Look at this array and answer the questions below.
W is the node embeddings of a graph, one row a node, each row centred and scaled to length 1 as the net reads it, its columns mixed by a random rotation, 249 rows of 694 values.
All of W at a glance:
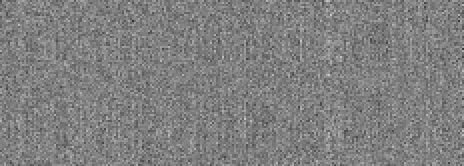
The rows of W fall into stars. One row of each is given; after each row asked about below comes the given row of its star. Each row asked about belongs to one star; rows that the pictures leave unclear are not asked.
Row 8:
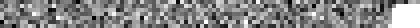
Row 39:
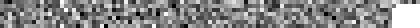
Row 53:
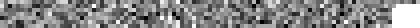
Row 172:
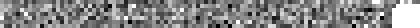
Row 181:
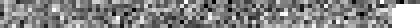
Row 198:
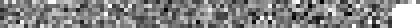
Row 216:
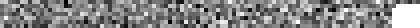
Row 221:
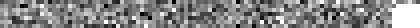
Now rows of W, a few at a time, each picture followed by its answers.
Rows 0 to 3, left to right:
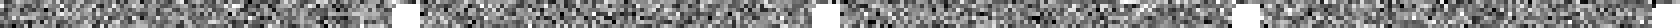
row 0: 39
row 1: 39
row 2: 221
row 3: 8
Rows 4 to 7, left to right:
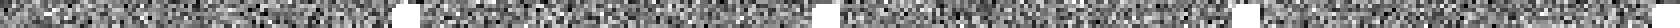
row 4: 216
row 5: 8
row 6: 39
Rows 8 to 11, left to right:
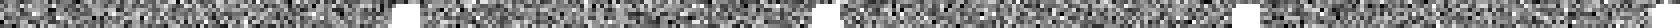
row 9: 8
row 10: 172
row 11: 172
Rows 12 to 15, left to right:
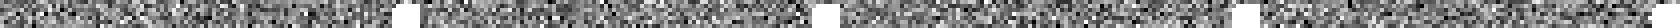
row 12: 172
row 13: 39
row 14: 181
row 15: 221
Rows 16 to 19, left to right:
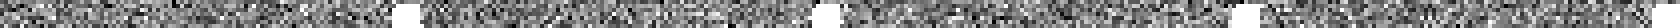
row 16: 221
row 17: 172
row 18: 181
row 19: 53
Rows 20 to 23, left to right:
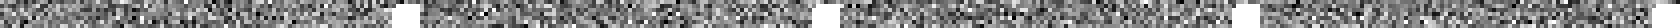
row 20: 181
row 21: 39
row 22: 53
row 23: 53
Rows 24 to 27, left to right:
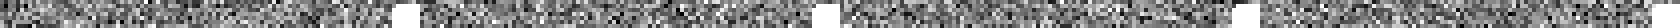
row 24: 216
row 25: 221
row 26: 8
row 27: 39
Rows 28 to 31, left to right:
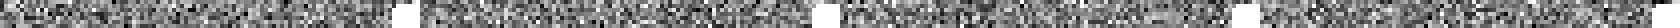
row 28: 8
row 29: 39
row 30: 8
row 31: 8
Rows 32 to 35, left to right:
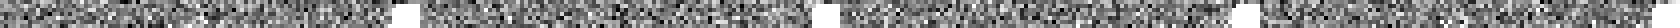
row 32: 8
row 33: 39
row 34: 172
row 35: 8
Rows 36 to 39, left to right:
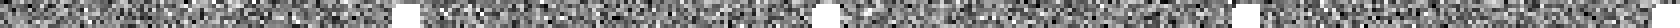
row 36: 39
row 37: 172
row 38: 216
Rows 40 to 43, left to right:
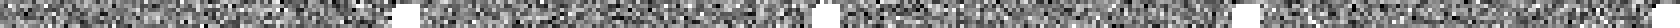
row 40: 8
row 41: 172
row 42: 8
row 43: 172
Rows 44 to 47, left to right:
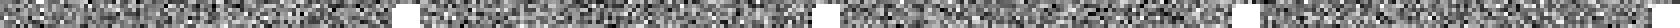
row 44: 216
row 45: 216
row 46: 39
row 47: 39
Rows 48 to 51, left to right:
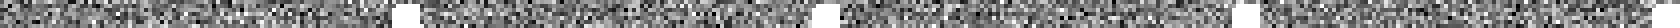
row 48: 198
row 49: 216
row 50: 53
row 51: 39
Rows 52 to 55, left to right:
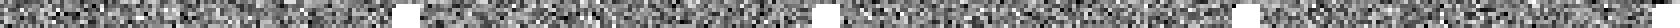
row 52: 172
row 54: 172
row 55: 8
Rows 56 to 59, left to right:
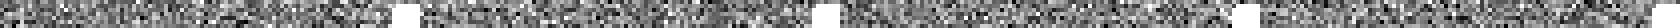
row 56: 39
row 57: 8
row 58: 221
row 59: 216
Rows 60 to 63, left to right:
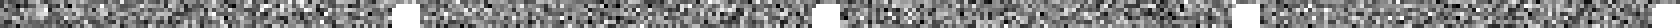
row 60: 216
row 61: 216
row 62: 39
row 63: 216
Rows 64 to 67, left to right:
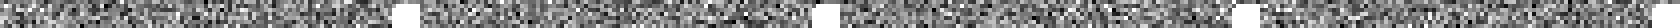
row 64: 172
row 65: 216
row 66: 221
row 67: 198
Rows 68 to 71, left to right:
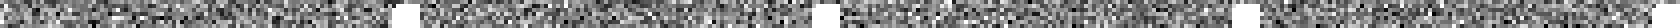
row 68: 172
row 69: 181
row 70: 198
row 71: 53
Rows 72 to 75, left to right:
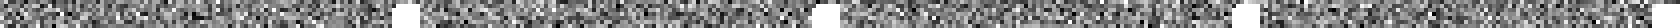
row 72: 172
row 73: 216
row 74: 172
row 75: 198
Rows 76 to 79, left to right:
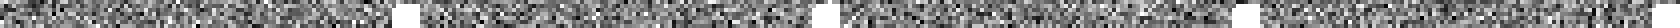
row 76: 53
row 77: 172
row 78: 221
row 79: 172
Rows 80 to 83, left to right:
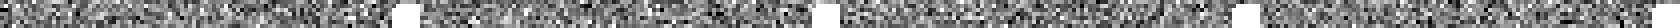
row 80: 198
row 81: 53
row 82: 216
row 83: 216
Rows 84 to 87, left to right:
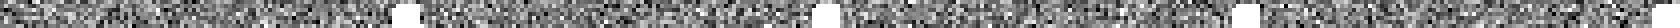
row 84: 198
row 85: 216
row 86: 216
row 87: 216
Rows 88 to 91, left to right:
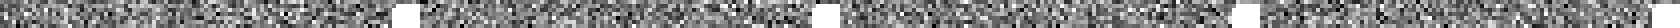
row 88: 216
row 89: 221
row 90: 172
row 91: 53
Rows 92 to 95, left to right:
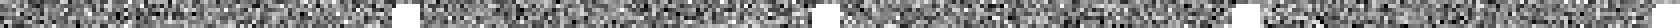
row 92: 53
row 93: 181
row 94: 8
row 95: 172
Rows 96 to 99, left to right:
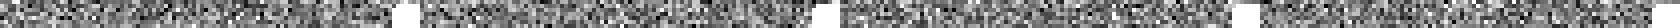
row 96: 53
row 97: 8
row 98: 39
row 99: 39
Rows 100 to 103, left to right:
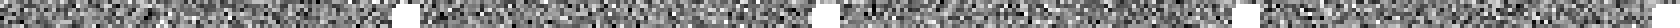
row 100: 198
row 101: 172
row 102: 53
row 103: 39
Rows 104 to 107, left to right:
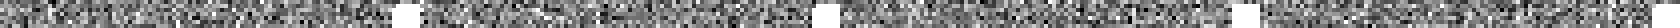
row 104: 172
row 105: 172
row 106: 39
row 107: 198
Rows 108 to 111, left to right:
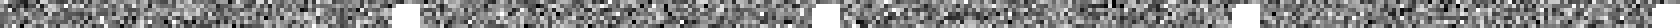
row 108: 181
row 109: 221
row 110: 198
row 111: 216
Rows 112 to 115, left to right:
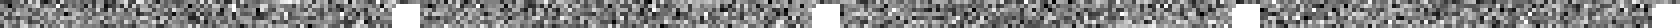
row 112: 221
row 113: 181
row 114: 181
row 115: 198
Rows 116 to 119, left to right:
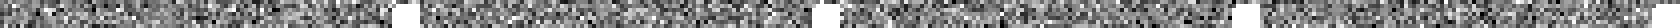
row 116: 221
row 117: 198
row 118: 8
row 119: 181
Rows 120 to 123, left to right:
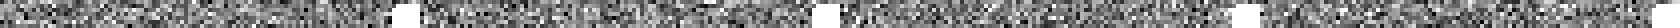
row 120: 8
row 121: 221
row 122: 181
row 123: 221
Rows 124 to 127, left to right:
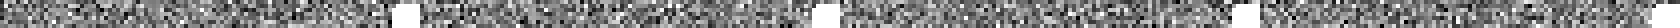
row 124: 198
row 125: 8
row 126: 8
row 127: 181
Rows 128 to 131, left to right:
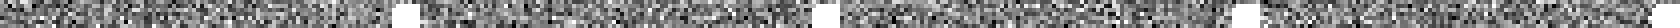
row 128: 53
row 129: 221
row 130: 8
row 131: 221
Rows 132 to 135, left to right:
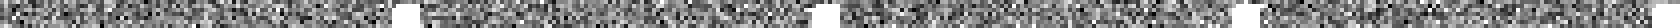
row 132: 53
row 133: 181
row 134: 53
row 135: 53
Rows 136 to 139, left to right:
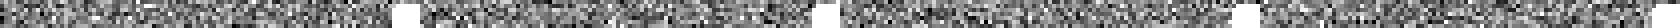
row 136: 198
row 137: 8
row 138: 181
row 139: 216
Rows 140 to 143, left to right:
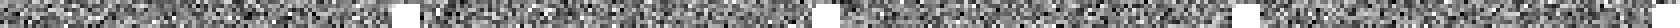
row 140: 198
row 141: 53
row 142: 39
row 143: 221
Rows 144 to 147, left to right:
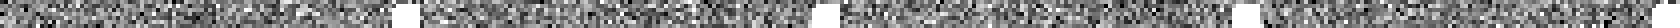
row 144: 221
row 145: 8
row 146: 198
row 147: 172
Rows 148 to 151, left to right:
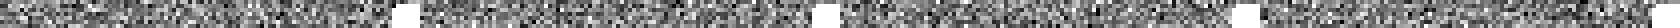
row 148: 8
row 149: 53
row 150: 181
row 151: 198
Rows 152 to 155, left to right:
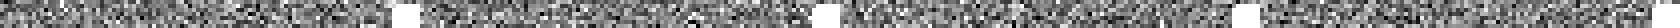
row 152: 39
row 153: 221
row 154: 172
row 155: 53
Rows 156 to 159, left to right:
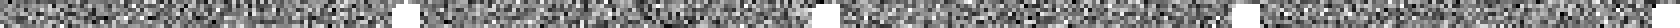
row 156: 172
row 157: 181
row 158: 216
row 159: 216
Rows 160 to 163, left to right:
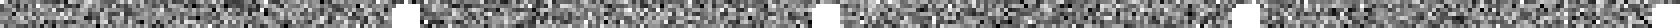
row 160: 216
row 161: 198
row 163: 172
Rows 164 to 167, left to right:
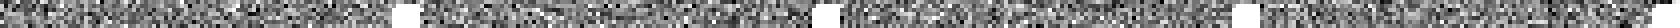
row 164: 39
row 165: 216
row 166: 198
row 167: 8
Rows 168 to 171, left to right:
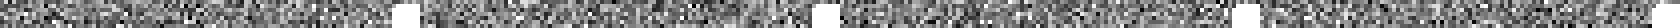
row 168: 216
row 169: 198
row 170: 181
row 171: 172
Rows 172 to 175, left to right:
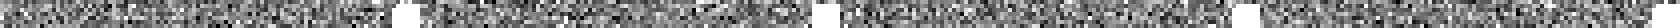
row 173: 221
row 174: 39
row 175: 181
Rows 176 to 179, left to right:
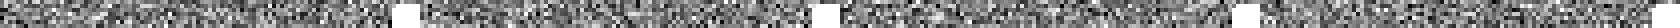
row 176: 198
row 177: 53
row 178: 198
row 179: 216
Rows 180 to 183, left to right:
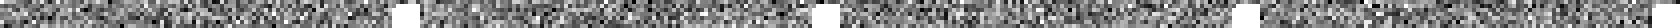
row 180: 181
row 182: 181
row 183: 198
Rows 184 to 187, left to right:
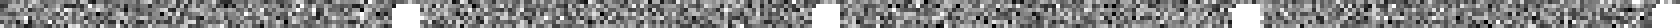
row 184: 216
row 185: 172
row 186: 198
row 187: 172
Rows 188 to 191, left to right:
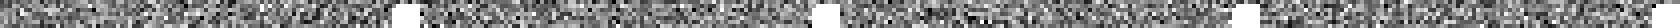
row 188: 216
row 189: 221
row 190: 181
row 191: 216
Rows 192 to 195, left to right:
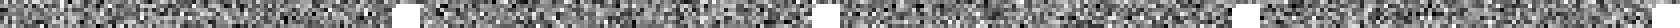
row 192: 198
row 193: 221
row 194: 39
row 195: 53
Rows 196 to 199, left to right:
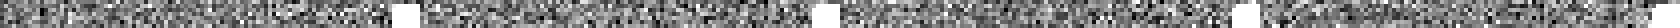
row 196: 198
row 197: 198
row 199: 181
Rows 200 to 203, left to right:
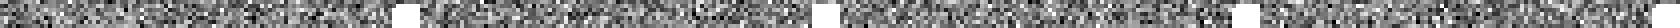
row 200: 216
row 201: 198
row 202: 198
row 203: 216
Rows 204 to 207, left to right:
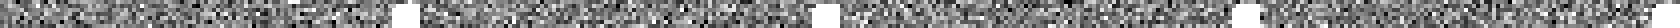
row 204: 216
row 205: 216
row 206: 216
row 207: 181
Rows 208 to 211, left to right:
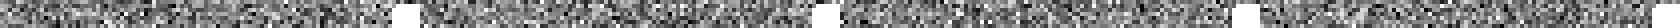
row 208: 39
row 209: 221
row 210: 181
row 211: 198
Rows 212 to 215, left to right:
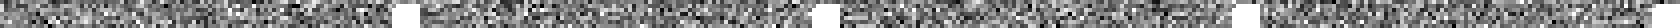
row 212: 221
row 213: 198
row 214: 39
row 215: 181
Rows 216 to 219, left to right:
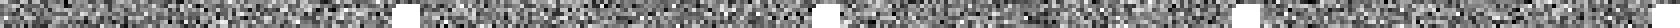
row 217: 216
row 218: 221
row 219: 221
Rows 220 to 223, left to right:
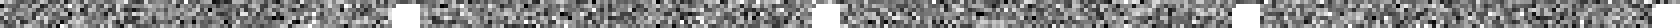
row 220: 181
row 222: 221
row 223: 198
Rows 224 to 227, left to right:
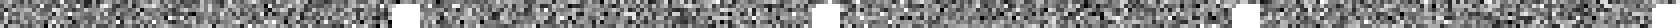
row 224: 198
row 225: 172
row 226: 39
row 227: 39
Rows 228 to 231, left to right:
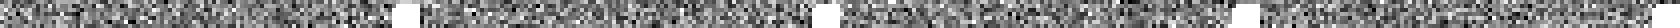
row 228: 172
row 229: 198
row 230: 8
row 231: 181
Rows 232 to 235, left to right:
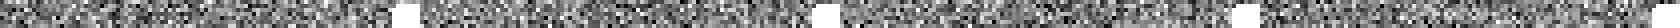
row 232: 53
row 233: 216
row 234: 181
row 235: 181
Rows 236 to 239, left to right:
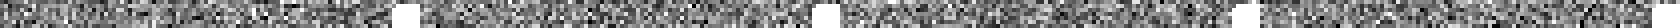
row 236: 221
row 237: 216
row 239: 39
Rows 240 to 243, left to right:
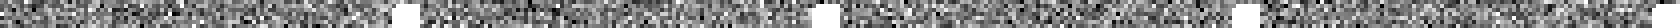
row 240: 53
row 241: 181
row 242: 216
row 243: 221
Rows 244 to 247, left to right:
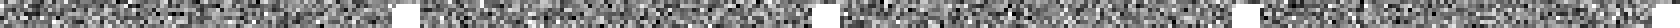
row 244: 53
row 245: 39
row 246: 53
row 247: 53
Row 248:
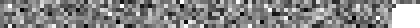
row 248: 8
